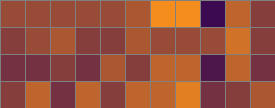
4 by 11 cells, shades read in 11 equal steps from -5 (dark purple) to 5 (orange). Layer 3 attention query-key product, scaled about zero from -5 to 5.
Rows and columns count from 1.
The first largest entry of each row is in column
7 10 7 8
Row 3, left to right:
-2 -2 -1 -2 1 -1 2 2 -4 2 -2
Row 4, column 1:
-1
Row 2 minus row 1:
-1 0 1 -1 -1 0 -5 -5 5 1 0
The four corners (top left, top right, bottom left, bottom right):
0 -1 -1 1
